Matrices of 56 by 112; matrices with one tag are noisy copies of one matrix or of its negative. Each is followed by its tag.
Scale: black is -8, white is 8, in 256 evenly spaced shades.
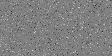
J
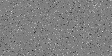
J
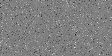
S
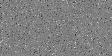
S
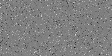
S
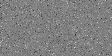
S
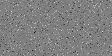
J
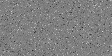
J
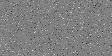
J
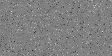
J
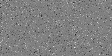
S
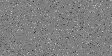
J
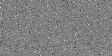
S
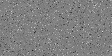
J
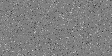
J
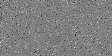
S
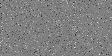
S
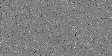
S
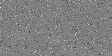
S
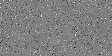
S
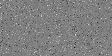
S
